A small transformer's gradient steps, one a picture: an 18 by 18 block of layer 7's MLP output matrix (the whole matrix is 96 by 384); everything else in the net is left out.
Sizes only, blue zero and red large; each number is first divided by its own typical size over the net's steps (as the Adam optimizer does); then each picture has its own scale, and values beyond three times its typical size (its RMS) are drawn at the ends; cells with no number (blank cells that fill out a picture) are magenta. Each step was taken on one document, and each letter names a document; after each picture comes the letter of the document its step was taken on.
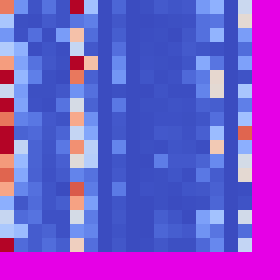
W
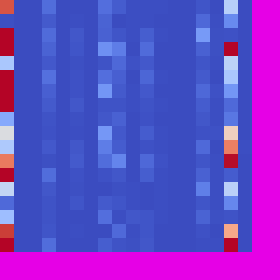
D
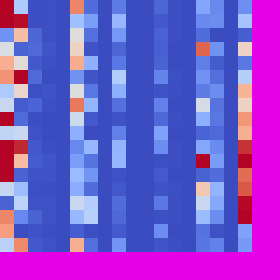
W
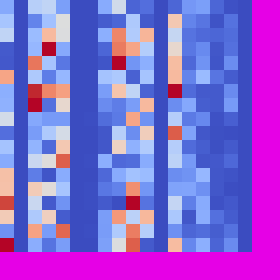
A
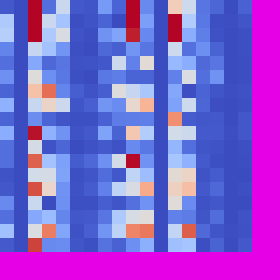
A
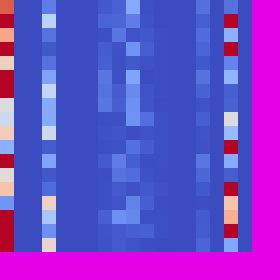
D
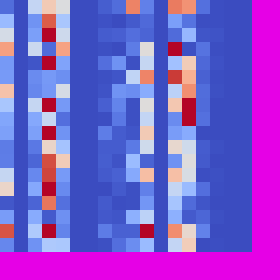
A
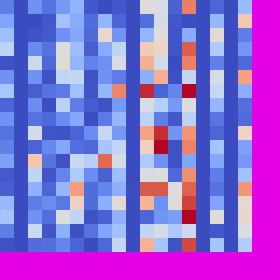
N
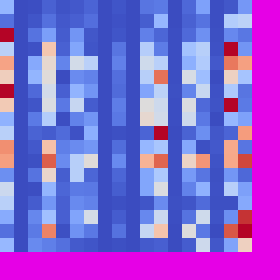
W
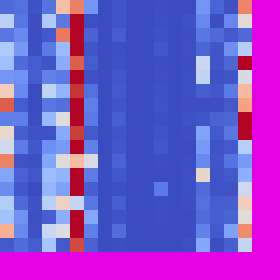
W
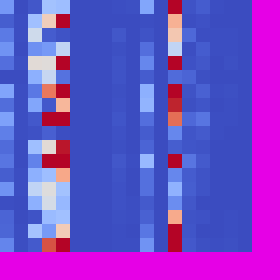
A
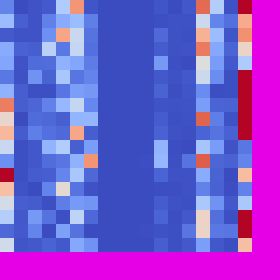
W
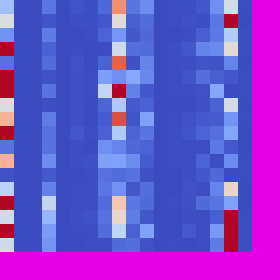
D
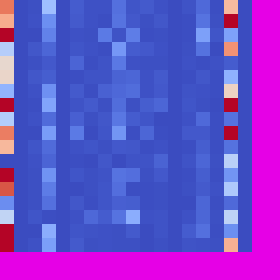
D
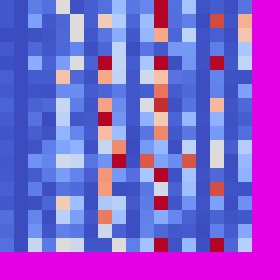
N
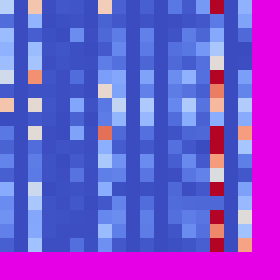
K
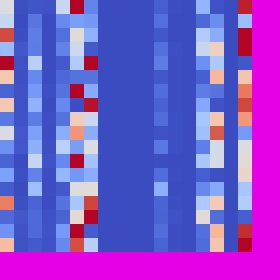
W
